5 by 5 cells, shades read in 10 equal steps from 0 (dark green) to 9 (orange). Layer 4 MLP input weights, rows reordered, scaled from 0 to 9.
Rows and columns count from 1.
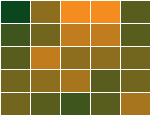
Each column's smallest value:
0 3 2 3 3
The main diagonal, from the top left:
0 4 5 3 6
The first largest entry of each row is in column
3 3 2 3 5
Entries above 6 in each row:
2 2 1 0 0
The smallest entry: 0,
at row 1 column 1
